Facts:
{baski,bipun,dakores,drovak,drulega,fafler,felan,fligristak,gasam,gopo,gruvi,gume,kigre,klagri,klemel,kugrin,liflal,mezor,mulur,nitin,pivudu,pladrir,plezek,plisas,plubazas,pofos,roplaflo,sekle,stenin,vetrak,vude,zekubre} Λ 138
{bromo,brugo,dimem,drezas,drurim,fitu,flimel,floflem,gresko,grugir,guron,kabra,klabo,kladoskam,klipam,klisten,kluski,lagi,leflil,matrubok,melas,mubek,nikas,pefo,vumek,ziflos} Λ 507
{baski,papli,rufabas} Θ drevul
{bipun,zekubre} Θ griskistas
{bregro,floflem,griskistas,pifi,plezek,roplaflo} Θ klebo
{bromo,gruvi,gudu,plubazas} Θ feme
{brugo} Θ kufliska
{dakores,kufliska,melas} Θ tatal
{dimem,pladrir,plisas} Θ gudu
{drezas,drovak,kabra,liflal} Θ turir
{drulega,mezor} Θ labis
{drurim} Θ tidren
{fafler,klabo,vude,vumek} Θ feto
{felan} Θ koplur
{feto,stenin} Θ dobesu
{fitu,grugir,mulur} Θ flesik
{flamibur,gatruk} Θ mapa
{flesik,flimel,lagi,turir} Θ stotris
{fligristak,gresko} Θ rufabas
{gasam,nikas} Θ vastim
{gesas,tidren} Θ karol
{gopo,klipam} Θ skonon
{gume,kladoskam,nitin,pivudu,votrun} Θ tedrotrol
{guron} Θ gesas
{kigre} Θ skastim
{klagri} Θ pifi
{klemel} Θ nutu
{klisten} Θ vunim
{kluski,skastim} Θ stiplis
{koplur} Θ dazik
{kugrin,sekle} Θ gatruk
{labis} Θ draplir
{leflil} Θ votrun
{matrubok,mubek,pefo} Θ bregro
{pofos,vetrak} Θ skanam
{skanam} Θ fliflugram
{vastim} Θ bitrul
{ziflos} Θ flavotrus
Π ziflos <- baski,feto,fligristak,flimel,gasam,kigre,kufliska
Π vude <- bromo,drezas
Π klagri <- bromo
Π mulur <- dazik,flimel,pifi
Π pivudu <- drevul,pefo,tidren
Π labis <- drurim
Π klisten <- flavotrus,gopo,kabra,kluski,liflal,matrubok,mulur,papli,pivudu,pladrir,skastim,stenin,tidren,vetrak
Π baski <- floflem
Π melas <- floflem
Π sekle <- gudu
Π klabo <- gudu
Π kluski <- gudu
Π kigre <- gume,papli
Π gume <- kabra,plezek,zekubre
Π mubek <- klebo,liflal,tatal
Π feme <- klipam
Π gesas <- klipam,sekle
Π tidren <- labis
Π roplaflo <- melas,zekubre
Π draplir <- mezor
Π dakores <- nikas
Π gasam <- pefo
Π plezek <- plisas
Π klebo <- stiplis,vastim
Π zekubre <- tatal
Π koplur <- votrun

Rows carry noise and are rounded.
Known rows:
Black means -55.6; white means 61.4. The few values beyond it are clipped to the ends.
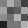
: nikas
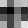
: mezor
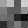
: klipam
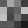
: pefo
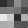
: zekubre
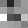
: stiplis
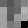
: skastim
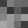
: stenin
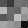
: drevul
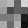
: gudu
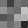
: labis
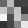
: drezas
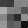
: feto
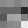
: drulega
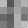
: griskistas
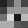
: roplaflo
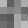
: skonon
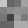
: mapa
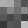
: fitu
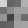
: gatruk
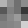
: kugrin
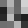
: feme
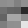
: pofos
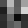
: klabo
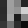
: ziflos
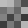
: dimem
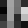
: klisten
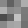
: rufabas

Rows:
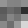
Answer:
fafler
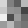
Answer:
votrun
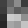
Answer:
dakores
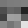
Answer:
drovak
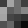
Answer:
flimel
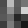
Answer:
kluski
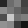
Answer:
gasam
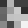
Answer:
vude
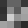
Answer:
pivudu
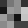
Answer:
mubek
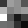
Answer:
floflem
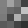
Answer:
drurim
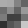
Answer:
vumek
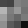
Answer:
kufliska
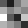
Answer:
tatal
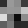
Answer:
melas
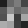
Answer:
kigre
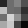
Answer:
fligristak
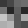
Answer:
liflal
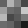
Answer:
matrubok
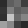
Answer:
mulur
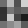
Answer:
sekle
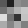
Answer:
klebo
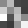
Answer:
bromo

